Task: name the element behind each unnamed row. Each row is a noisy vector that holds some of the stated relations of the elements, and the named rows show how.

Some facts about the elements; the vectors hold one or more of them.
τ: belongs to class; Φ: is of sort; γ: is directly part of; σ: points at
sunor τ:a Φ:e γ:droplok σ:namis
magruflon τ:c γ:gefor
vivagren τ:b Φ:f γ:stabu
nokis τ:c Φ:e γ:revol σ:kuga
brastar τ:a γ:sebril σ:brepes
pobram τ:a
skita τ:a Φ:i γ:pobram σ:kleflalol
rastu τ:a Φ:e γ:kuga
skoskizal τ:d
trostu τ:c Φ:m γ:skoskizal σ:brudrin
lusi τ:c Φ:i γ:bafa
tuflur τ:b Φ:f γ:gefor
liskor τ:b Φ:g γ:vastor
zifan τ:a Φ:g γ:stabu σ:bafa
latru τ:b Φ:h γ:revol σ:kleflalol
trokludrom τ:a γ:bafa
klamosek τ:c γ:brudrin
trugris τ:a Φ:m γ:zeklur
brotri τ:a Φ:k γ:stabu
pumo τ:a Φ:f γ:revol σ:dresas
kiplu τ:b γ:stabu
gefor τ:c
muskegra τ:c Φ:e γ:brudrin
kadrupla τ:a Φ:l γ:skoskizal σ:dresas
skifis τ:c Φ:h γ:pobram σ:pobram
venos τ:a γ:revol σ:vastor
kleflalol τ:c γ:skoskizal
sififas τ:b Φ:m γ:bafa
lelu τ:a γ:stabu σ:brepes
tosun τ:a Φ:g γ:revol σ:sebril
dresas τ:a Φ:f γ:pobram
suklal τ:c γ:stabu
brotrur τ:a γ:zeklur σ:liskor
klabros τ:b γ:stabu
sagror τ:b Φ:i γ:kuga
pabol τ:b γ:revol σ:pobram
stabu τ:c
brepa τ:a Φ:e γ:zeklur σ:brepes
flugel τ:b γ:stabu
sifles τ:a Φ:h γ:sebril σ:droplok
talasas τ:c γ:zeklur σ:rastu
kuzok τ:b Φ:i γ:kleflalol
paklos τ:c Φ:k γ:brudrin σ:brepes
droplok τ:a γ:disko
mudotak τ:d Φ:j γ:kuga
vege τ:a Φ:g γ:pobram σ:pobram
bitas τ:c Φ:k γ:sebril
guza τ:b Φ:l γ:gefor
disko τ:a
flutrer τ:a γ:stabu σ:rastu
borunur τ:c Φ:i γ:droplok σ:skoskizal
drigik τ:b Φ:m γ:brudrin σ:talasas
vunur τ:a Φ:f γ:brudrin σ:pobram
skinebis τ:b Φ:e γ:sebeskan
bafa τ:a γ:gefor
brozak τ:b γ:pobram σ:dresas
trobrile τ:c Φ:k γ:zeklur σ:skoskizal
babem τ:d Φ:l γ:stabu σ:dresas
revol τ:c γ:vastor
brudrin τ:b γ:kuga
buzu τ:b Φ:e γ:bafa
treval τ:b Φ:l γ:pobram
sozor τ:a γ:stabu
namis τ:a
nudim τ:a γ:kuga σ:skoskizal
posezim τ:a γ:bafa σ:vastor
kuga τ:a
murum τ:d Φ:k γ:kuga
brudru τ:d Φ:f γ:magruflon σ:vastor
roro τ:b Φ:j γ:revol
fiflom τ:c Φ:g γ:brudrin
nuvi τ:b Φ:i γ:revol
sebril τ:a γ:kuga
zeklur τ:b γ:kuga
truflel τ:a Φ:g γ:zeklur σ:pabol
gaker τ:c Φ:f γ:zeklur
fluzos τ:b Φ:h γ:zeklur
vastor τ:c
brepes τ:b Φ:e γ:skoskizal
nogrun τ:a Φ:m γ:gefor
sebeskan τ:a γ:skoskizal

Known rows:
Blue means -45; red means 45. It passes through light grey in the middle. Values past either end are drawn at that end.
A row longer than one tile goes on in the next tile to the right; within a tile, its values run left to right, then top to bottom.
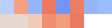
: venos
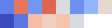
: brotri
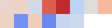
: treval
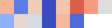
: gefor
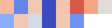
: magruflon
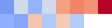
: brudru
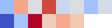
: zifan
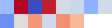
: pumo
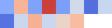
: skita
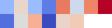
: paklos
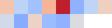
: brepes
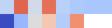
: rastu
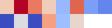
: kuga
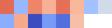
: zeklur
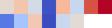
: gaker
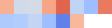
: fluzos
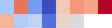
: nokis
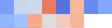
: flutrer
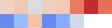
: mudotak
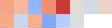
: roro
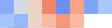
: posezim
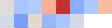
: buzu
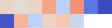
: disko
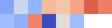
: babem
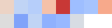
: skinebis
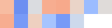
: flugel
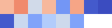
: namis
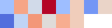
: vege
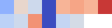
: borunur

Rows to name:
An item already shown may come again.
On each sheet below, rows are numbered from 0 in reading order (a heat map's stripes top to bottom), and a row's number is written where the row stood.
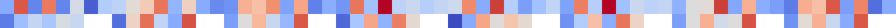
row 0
sunor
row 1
brotrur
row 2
nudim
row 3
kadrupla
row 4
dresas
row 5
kadrupla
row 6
brastar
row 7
nudim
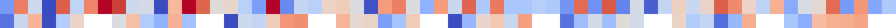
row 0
trobrile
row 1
vastor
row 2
sifles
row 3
latru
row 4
rastu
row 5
sunor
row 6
drigik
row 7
posezim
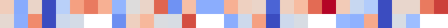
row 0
suklal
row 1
brastar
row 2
fiflom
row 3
lusi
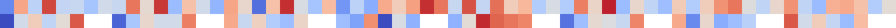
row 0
brepa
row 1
trugris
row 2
nuvi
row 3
babem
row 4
tosun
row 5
trugris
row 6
sififas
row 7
pabol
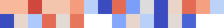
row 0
sebril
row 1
kleflalol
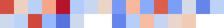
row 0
liskor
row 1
skita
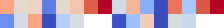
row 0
fiflom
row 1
bitas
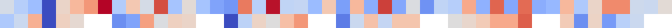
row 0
skifis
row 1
nogrun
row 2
vunur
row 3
skita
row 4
venos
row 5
sififas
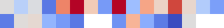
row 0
skoskizal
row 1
brudrin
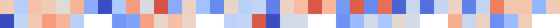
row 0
bafa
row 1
nogrun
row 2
trostu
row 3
sunor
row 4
brozak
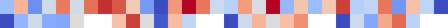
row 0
murum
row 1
revol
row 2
truflel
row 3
droplok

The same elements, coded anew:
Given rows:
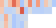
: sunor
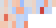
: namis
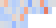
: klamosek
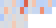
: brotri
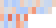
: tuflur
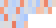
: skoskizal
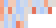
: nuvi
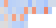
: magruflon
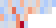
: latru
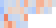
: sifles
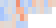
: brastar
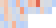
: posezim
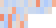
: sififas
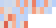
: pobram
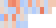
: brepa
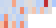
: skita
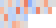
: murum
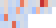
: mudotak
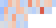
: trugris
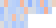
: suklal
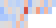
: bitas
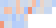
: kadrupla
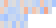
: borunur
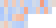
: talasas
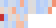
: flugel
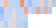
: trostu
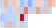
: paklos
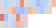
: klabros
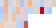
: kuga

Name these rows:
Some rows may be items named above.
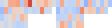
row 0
brotrur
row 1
skifis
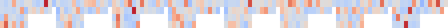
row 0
skita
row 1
nogrun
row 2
droplok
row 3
bafa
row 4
sebril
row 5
rastu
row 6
dresas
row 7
brudru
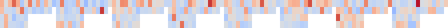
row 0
sunor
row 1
kleflalol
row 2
rastu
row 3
mudotak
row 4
posezim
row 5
brotrur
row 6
zeklur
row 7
sebril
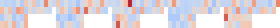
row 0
dresas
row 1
pumo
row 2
vege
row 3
nokis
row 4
zeklur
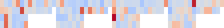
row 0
droplok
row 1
revol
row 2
brudrin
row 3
sebril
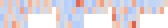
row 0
tosun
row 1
babem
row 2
brozak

